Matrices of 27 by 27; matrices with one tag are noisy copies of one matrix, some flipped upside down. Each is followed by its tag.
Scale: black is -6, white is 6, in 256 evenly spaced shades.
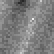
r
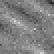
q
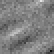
q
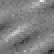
q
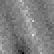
r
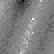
r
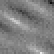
q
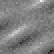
q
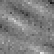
q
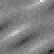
q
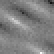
q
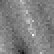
r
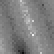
r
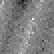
r
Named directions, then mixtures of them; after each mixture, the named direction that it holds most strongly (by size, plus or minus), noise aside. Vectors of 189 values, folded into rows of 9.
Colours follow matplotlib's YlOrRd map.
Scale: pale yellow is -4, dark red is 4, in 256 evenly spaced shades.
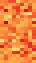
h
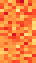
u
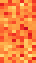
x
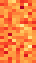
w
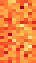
w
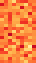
w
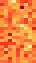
w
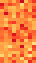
x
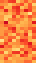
h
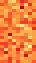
w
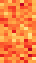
x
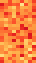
x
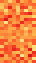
h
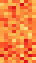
x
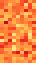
h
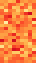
h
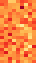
w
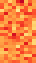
u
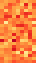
h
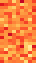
x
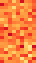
x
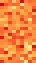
x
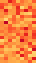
h
